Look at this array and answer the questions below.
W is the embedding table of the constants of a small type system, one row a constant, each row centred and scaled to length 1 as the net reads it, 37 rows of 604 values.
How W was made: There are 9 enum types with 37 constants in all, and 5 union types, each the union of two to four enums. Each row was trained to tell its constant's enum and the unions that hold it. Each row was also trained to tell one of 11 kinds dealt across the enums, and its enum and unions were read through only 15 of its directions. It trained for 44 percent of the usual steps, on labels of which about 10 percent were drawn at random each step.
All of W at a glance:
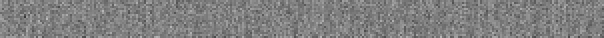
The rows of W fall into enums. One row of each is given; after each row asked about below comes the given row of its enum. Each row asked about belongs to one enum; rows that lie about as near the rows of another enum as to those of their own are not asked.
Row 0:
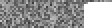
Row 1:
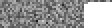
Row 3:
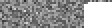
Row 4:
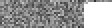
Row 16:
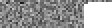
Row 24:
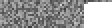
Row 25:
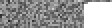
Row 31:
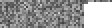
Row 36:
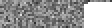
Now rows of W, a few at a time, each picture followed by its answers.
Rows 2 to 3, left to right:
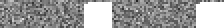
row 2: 1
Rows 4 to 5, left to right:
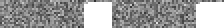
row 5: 4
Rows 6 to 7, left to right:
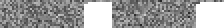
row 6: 24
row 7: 16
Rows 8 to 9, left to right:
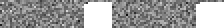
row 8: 1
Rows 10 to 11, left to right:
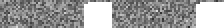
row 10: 24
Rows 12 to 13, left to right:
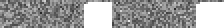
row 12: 4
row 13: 24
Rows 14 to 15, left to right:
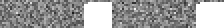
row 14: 1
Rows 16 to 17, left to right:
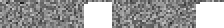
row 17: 0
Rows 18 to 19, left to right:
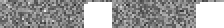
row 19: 24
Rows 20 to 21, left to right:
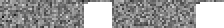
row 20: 3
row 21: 16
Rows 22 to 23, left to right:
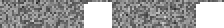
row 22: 0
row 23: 36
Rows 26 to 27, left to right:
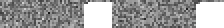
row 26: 31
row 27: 25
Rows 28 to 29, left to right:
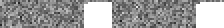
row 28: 4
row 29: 31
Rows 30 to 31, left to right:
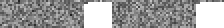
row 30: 0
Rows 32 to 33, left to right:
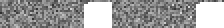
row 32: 31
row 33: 36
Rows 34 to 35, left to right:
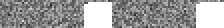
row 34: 16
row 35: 4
